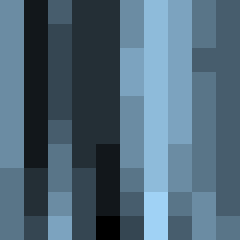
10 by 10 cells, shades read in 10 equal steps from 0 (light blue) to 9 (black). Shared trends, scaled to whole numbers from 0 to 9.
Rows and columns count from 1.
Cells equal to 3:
17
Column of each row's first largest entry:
2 2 2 2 2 2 2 5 5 5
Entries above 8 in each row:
0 0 0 0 0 0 0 0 0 1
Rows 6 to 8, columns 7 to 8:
1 2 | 1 3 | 1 3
